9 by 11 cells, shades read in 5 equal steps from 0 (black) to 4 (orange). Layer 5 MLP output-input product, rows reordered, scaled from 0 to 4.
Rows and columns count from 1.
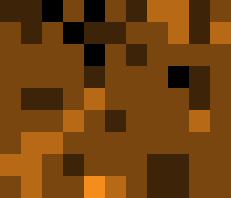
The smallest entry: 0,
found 5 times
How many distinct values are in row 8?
3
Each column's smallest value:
1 1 0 0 0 1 1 1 0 1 2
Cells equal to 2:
60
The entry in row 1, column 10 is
1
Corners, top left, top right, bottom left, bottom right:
1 2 2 2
